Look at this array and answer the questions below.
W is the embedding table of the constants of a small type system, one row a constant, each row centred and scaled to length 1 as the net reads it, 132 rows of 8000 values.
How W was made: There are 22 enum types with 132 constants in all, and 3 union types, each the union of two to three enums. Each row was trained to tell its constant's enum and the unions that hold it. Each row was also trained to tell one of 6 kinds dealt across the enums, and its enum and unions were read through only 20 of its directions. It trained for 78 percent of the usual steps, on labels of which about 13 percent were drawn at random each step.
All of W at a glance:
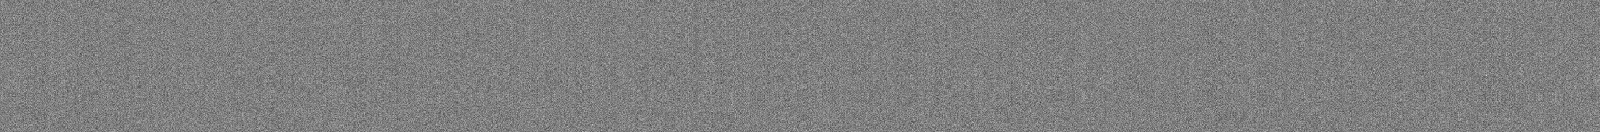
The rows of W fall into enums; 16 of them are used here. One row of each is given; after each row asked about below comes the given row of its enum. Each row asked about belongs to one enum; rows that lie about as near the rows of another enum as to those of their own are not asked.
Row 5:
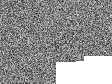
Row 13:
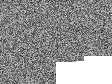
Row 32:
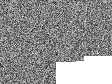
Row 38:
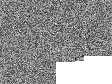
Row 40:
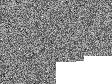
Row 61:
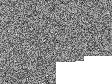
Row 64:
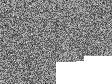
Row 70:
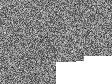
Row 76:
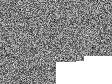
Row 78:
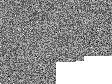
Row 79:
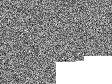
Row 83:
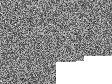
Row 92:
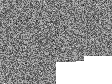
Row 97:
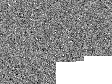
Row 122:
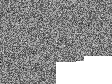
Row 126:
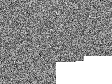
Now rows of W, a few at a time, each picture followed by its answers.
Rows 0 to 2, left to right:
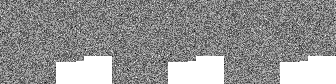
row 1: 78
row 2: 38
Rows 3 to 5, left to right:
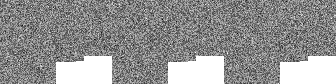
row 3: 5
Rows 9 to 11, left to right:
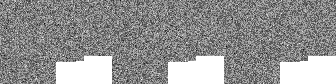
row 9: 83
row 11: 126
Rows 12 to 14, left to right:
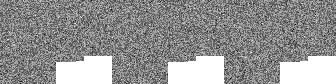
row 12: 76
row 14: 78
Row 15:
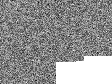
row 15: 70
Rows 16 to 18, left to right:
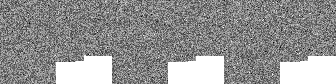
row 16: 13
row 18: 40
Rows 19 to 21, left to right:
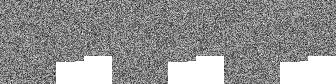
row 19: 92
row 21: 64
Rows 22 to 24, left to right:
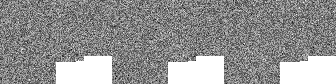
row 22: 122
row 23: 64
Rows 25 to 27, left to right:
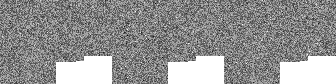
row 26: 70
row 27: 13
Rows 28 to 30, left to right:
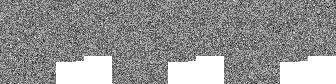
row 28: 13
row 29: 40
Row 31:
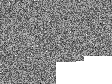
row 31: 92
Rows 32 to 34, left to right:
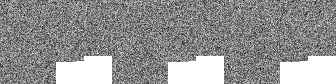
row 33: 76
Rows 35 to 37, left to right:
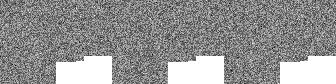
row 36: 76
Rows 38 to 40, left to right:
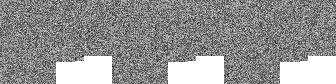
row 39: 32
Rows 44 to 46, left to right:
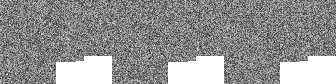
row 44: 61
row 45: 92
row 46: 32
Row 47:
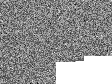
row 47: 126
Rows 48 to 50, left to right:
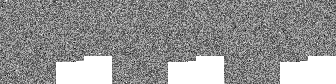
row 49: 5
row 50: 70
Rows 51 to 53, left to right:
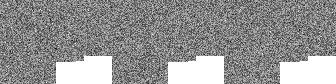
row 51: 92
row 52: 83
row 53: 13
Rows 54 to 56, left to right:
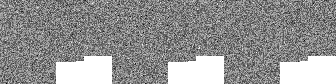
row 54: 13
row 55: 5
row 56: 122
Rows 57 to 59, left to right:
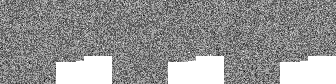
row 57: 78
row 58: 38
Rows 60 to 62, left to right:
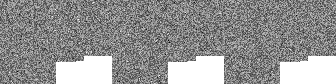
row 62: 83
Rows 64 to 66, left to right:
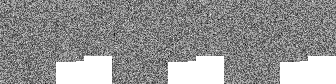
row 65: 78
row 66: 92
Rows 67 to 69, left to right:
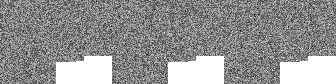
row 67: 76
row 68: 70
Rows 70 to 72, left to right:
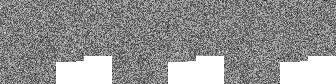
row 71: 64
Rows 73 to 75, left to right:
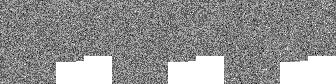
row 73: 40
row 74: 70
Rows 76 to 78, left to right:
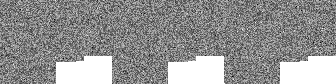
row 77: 38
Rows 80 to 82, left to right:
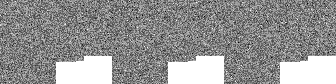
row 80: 122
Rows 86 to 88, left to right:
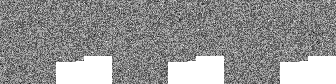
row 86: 38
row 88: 32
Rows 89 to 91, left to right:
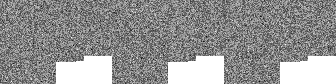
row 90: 126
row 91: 40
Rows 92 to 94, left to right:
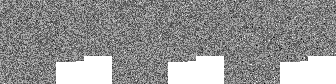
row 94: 92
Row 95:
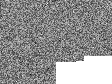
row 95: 83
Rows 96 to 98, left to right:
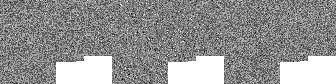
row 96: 5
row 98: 83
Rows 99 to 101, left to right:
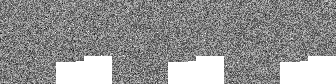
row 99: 126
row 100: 92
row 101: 13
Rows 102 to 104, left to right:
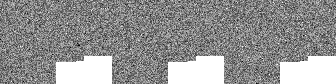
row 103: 32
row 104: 97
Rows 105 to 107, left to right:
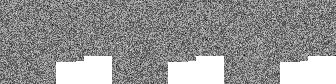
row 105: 64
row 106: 76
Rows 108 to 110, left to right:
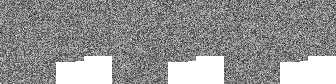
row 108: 78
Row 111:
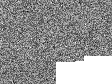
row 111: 83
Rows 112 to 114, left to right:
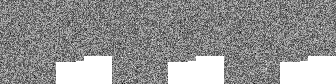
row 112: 122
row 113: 38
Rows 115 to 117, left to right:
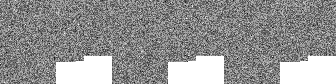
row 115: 64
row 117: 40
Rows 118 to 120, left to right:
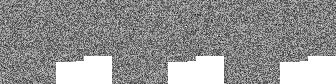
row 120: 78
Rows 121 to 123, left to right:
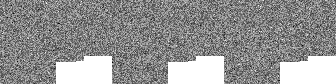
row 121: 40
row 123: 97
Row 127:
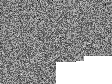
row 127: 40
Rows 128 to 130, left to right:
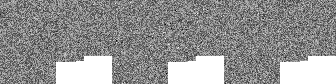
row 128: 64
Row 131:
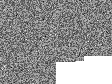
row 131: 78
